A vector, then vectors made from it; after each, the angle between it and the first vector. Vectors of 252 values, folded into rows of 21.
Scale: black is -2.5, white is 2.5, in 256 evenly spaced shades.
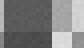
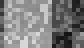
nearly opposite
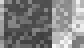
nearly parallel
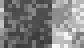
nearly parallel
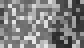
partly opposed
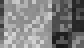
nearly opposite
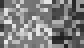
partly opposed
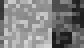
nearly opposite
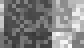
nearly parallel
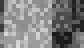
nearly opposite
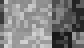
nearly opposite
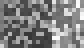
partly aligned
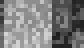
nearly opposite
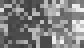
partly aligned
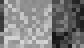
nearly opposite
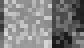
nearly opposite
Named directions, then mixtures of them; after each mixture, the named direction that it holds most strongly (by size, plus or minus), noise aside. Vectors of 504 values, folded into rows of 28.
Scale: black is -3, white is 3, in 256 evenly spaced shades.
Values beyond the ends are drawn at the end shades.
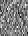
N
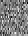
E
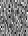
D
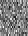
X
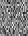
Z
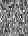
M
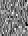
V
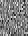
E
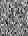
D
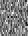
V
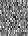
X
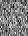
D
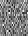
Z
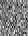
X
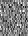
X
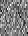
N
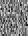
V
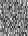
X
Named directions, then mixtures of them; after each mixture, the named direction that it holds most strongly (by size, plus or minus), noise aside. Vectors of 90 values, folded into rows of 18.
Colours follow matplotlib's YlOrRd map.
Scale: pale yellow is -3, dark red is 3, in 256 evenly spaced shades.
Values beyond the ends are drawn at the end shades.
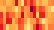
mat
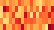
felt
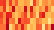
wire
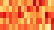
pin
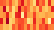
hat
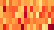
felt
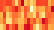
mat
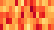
mat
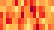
mat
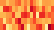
felt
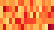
felt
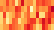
mat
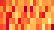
wire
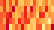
wire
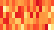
felt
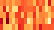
hat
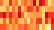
pin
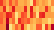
wire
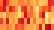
pin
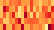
felt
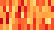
hat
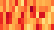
mat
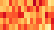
pin
